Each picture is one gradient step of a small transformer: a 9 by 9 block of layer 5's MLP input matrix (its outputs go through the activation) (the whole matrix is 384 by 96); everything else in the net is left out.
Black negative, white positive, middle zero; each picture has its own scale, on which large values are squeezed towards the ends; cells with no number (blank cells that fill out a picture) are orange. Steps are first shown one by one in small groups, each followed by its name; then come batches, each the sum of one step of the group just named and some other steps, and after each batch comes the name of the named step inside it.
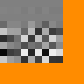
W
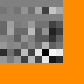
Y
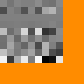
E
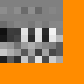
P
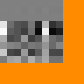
W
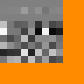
W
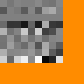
E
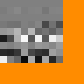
W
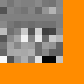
E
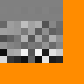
W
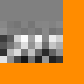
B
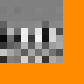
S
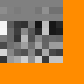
S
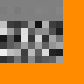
S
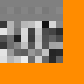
S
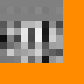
S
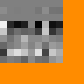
B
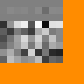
B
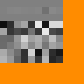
B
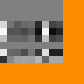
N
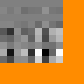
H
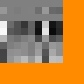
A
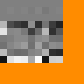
N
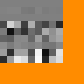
H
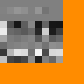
A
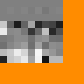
N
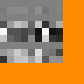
N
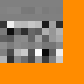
H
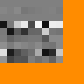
H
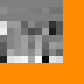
A
